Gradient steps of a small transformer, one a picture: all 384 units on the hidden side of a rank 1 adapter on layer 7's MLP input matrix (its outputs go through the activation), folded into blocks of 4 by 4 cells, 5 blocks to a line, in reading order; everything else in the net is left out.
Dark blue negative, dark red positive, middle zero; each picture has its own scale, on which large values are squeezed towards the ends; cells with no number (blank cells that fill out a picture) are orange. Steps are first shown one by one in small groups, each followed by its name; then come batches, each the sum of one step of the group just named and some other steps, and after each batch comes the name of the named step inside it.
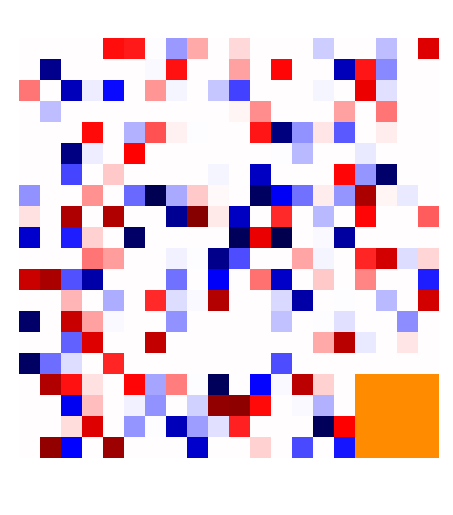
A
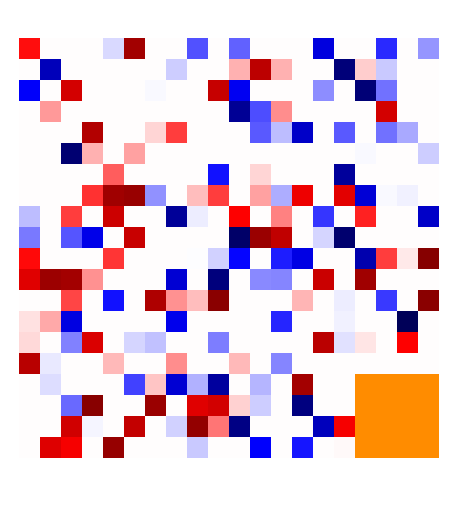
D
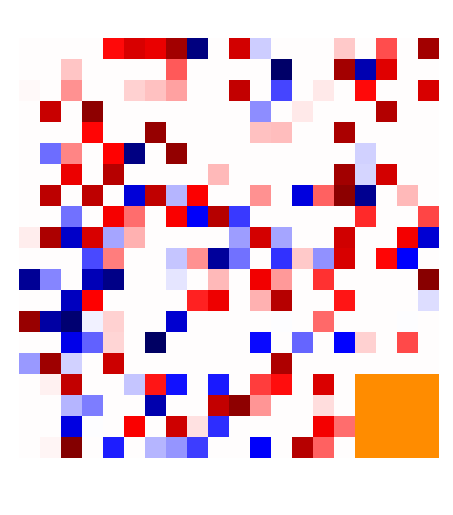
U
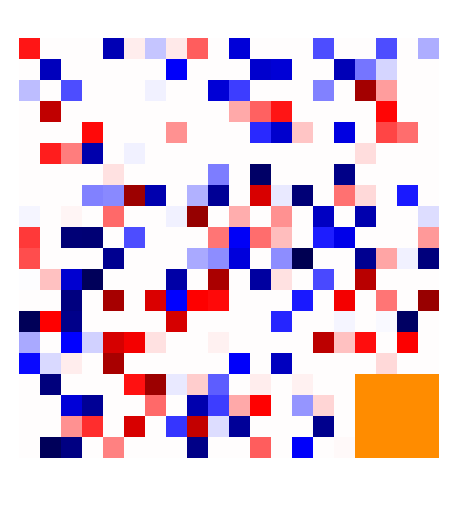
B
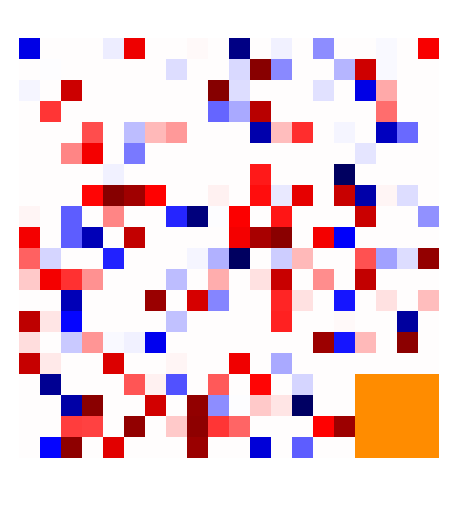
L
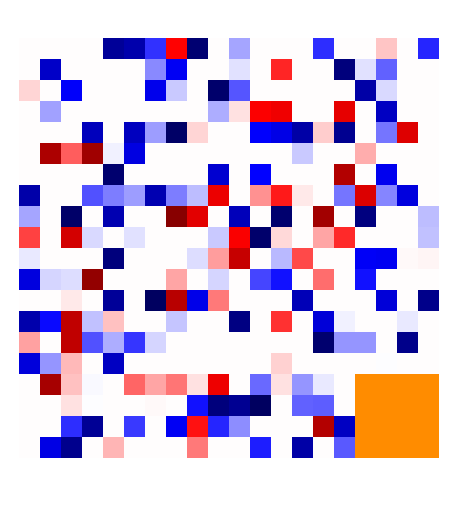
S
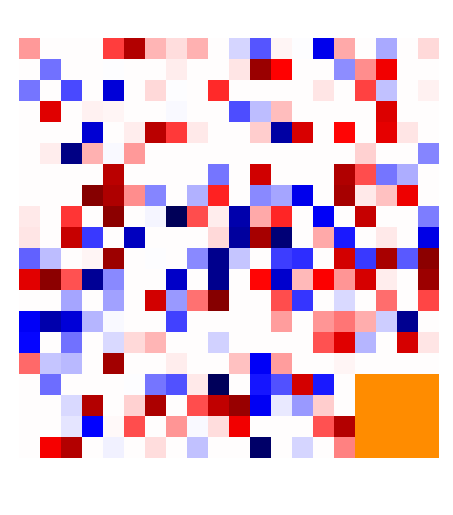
D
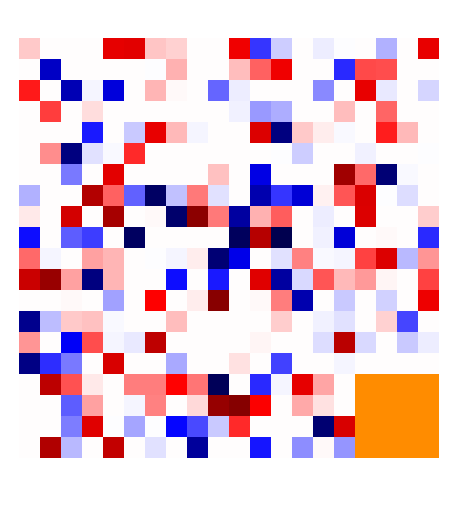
A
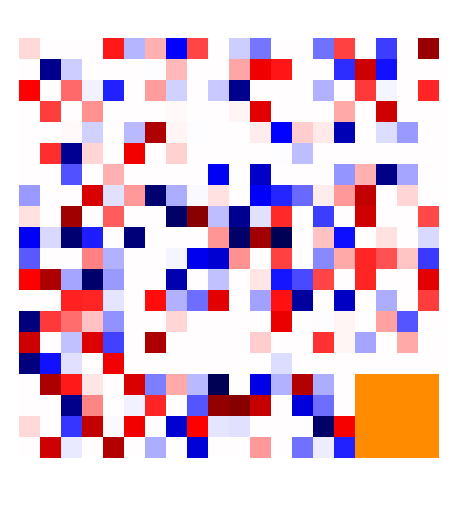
A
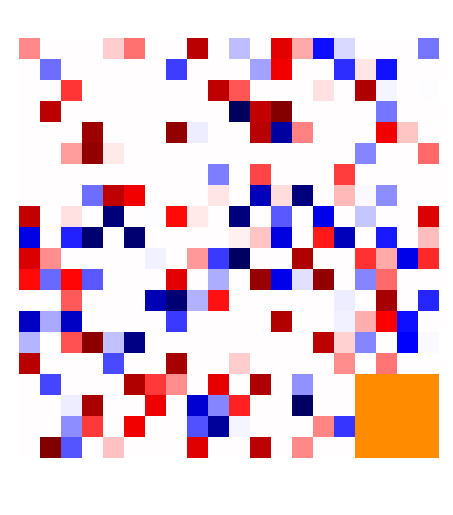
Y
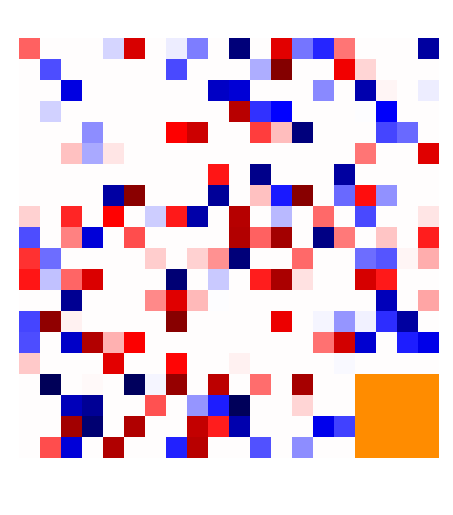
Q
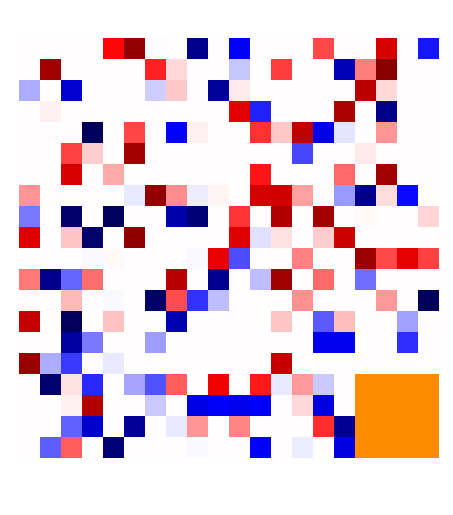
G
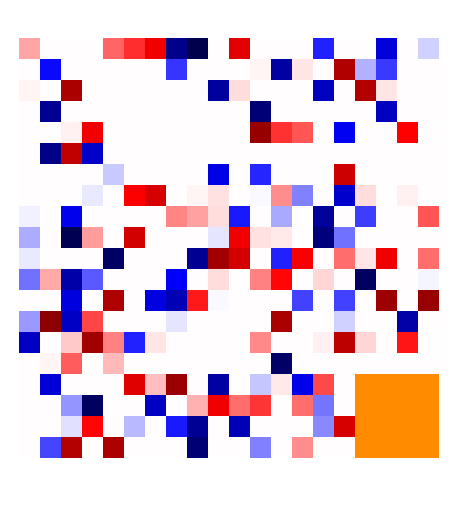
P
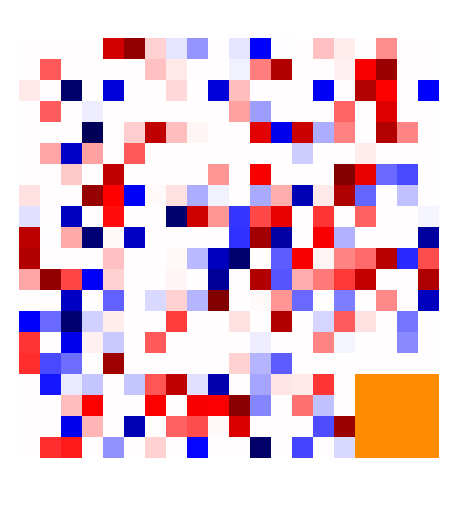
G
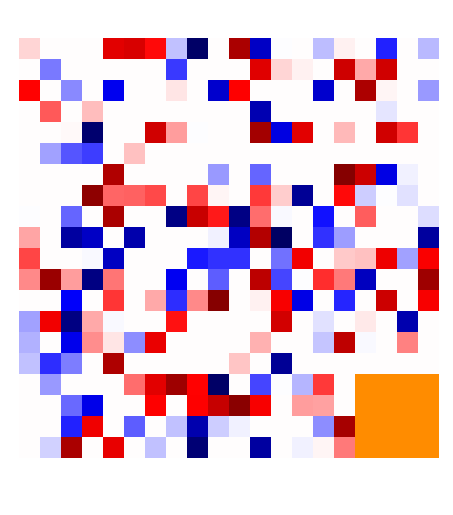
P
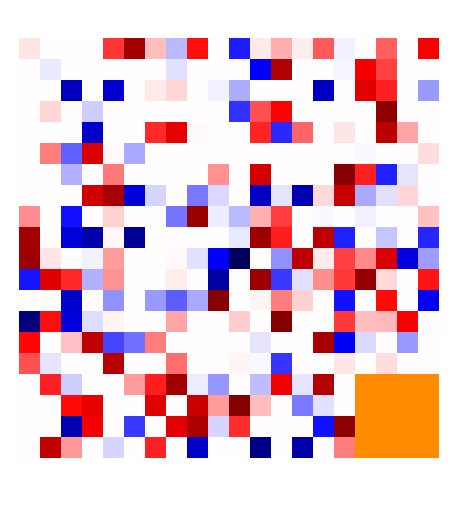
Y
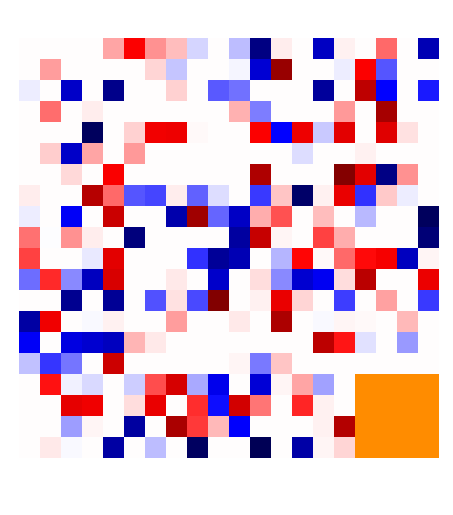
G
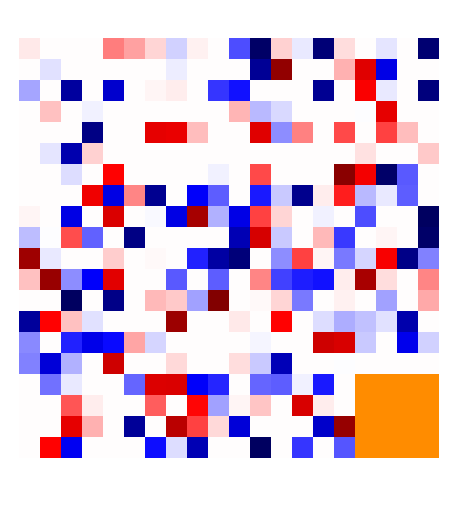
Q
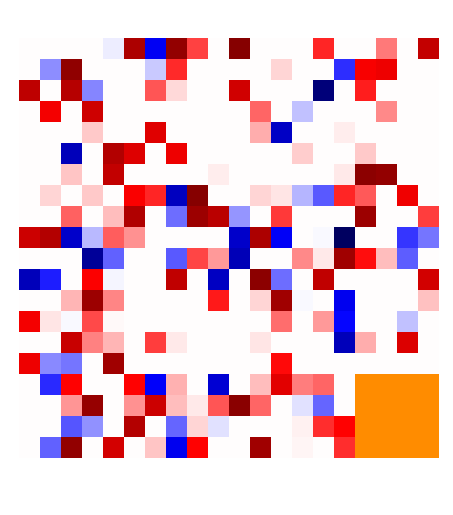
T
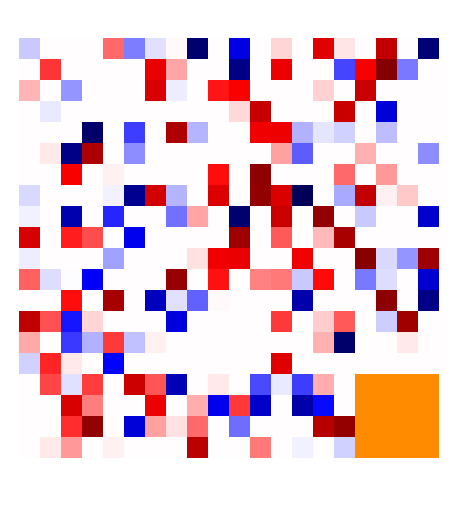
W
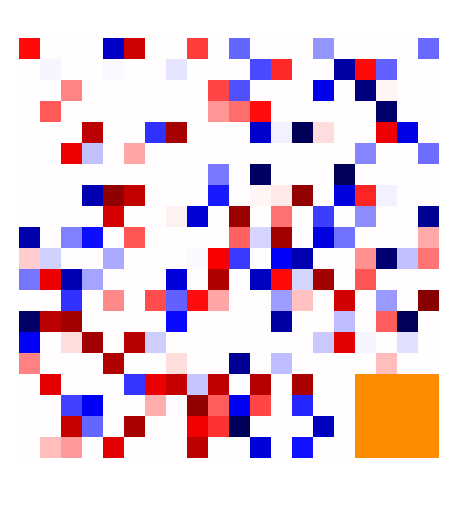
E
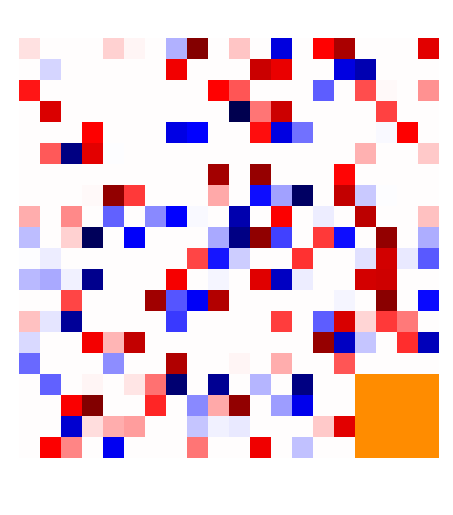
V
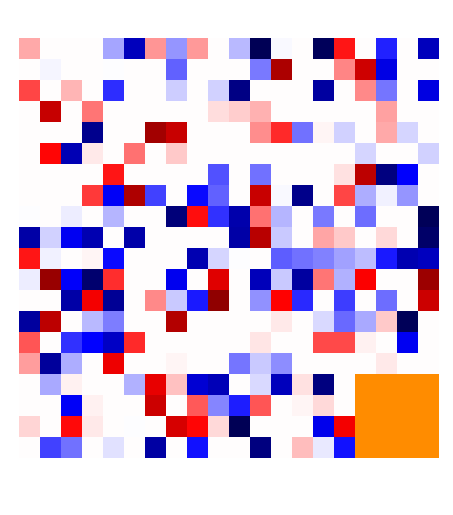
E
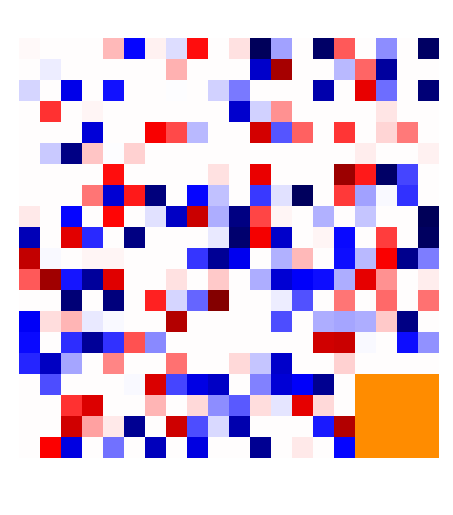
V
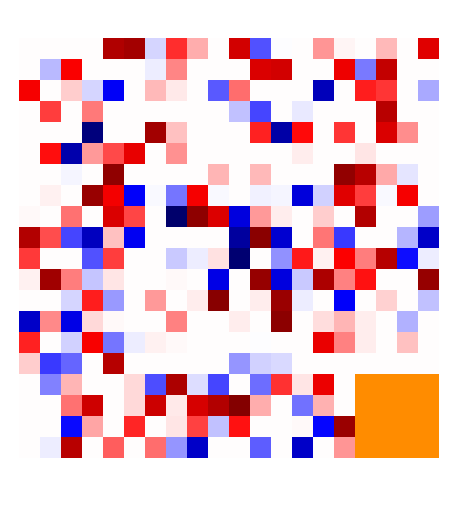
T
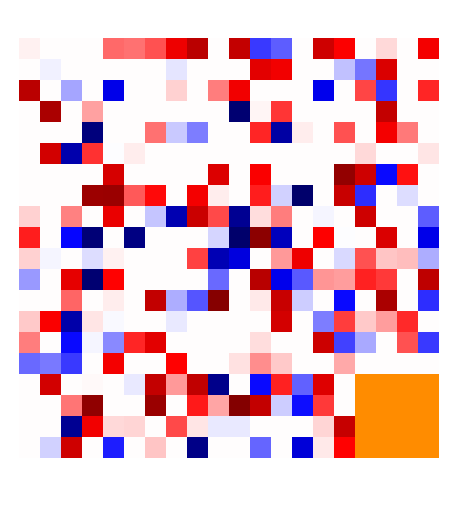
V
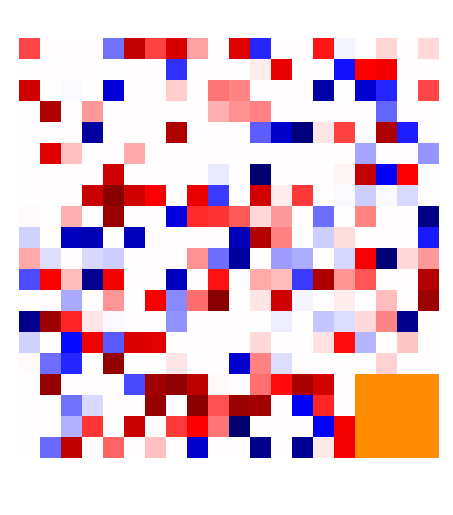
E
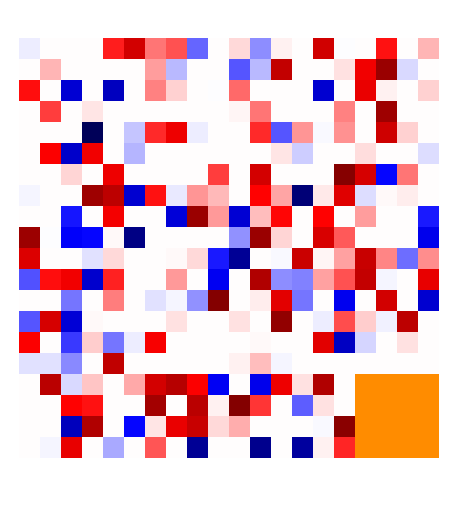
W
